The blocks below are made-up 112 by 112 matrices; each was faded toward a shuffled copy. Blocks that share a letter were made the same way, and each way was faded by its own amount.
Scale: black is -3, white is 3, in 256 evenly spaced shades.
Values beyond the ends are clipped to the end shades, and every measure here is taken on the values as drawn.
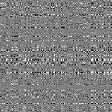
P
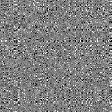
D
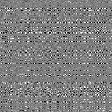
P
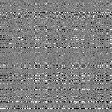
P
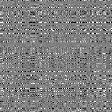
P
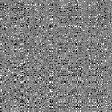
D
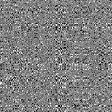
D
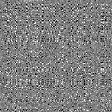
D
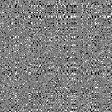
D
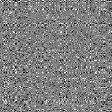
D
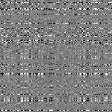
P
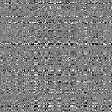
P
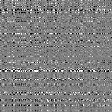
P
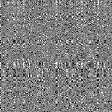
D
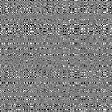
P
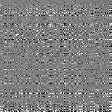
P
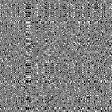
D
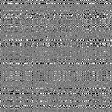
P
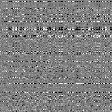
P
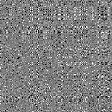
D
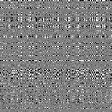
P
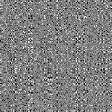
D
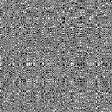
D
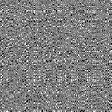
D
